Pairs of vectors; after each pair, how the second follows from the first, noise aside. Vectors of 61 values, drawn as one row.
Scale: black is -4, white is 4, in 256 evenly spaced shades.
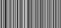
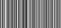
negated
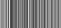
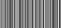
shuffled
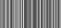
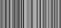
negated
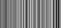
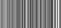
negated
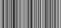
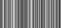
negated
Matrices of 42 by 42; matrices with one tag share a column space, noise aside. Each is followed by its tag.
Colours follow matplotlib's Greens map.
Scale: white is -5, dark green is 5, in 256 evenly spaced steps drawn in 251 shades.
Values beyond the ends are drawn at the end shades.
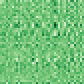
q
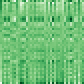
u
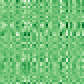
q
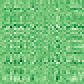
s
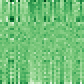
u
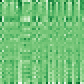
u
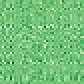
s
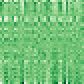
u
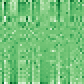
u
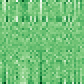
u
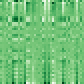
u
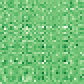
s
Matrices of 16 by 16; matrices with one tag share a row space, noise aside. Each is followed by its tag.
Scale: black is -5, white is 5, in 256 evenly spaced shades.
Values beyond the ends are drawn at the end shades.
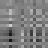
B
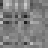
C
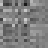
C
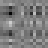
B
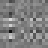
B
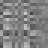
C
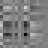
C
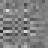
C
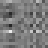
B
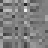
C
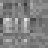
C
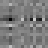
B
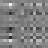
B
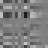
C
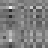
B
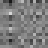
B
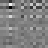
B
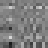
B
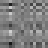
B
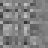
C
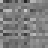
C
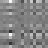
B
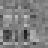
C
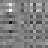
B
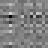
B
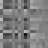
C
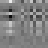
B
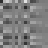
C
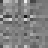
C
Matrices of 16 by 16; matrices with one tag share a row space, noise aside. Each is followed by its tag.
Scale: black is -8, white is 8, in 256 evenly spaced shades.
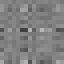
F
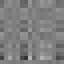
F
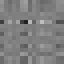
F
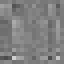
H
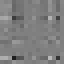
H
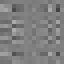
H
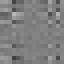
H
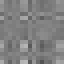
F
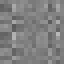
H
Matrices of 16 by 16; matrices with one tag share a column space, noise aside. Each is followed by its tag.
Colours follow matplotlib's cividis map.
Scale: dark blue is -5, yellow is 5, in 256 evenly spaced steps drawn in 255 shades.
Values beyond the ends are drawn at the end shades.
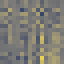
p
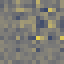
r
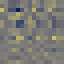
r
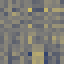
p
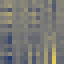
p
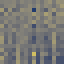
p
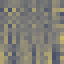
p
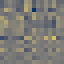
r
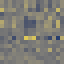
r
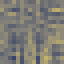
p
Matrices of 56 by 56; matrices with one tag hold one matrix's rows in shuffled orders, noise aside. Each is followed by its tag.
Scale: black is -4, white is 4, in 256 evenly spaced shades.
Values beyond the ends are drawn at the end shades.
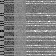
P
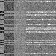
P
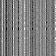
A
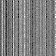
A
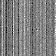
A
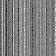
A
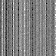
A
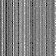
A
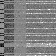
P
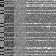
P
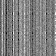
A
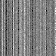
A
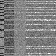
P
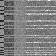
P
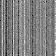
A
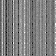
A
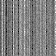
A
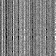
A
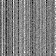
A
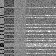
P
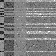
P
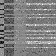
P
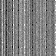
A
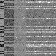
P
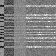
P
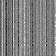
A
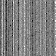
A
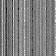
A
